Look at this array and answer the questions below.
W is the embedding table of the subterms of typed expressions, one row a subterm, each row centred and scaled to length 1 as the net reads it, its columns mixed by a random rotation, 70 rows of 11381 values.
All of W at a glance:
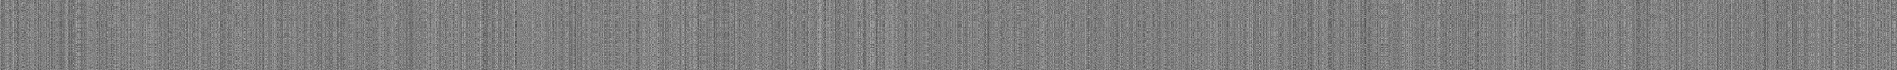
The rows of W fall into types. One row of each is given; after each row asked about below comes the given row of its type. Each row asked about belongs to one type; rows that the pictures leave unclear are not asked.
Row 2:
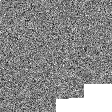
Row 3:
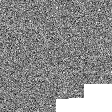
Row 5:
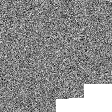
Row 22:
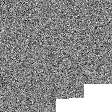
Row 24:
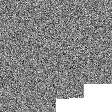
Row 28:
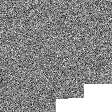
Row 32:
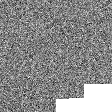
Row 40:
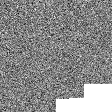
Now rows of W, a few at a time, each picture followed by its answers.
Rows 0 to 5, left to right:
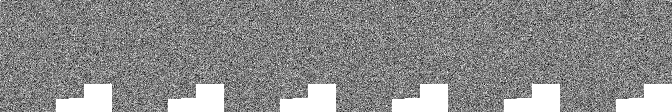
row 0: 2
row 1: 22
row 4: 5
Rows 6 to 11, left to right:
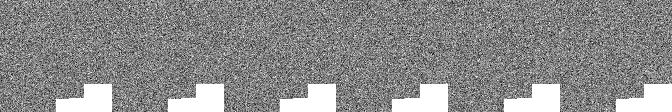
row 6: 28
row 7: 40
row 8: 28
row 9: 2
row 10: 32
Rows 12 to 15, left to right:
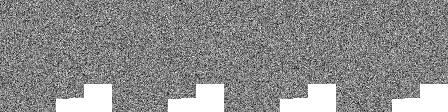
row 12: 22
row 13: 3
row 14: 24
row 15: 5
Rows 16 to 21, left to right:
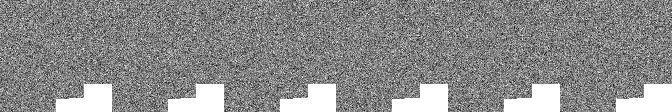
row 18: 40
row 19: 5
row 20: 2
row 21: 24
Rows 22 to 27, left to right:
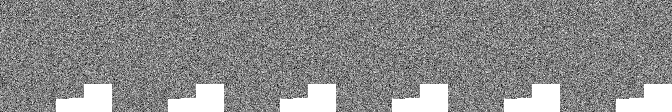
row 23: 5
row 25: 24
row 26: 24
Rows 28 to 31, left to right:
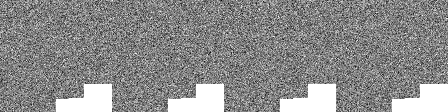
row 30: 40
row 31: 28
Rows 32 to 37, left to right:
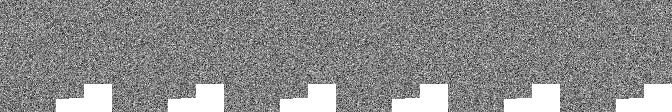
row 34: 22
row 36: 5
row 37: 2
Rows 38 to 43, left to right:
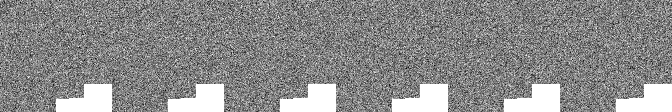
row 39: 28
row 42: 22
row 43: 24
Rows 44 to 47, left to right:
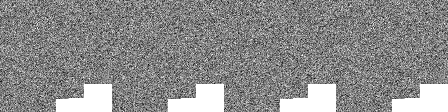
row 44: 28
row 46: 22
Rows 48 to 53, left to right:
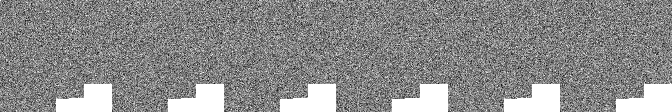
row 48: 2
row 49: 28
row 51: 28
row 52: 24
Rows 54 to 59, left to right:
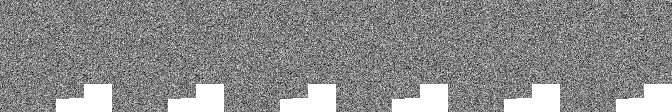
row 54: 22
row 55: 22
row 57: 24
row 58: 5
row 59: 5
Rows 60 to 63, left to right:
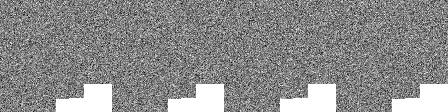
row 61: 22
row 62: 2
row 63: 28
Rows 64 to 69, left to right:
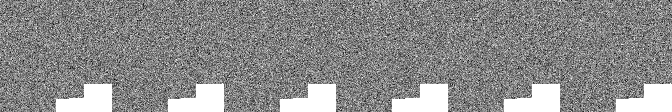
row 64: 24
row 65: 2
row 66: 5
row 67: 40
